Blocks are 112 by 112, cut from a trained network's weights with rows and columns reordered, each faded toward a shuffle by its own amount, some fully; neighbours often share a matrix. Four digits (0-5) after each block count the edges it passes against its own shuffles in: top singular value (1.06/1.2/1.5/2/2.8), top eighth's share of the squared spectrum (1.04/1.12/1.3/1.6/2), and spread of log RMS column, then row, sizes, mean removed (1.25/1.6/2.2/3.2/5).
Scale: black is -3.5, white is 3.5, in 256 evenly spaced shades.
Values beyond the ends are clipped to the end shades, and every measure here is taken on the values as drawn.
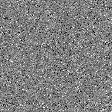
2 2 0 1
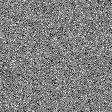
0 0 0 0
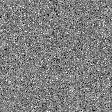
0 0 0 0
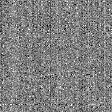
3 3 1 3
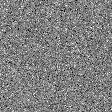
0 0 0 0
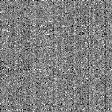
3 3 1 3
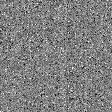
1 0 0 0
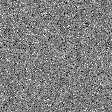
0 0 0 0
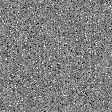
1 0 0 0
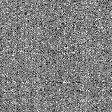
2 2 0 2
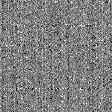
3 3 1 3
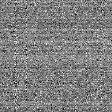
3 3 3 1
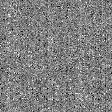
2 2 0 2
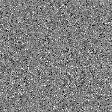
2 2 1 1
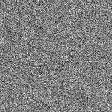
2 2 0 0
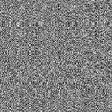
4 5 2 2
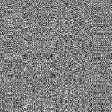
4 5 3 2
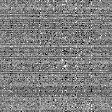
4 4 3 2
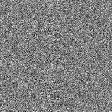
3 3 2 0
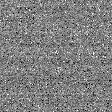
2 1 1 0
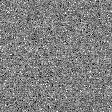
1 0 0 0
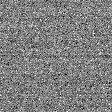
2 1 0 0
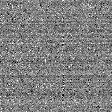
3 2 2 0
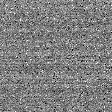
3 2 1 0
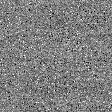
1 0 0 0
